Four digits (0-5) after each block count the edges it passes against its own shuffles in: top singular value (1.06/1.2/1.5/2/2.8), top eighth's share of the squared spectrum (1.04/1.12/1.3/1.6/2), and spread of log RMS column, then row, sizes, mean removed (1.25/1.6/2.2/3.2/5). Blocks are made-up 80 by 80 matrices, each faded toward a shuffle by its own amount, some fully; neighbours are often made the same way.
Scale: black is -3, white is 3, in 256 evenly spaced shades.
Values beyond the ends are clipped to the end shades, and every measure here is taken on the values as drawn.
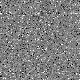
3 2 0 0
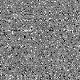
4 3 1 2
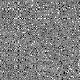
4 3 2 2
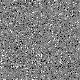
1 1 1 1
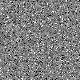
0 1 1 1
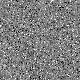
2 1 0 0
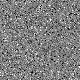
2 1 0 0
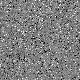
0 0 0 0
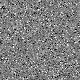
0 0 0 0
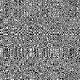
4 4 2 3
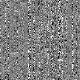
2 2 4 0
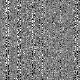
2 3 4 0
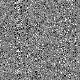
1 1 3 0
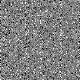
1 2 3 0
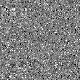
3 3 1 1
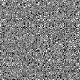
4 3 2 2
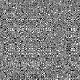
4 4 2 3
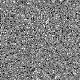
3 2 1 1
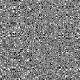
4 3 2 2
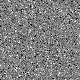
1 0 0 0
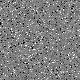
0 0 0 0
